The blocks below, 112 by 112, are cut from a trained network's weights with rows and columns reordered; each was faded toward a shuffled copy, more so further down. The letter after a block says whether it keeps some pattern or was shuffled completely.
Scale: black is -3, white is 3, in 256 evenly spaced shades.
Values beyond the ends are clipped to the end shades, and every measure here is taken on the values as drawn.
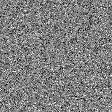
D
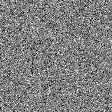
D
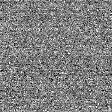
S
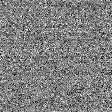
S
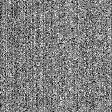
S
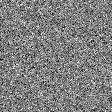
D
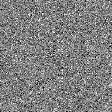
S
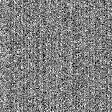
S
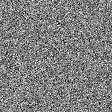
D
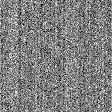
S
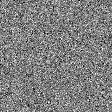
D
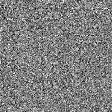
S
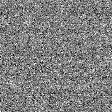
S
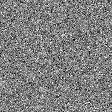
D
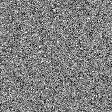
D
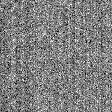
S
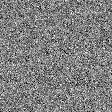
D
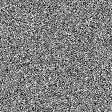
D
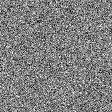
D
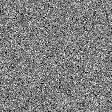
D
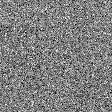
D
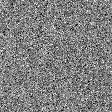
D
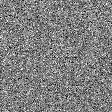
D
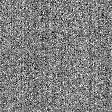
S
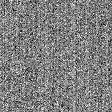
S
